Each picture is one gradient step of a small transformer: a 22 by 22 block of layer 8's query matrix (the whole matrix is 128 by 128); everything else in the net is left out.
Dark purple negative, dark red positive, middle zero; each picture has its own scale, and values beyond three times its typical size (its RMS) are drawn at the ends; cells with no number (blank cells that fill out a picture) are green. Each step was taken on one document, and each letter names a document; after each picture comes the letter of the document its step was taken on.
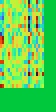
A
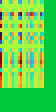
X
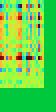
A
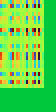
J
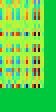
J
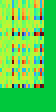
J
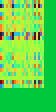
J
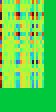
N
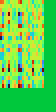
A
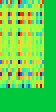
X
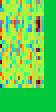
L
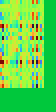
X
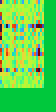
L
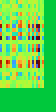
X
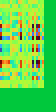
X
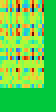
L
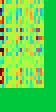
L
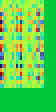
L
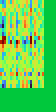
A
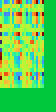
N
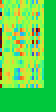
N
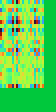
L
